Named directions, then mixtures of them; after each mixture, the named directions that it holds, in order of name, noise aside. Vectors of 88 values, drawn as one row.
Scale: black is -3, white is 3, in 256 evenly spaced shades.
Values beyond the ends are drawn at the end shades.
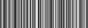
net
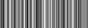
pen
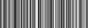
net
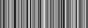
net, pen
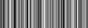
net, pen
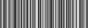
net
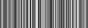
net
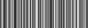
net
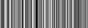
net, pen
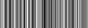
pen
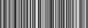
net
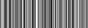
net, pen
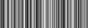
pen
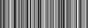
net, pen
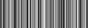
net, pen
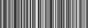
net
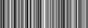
net, pen
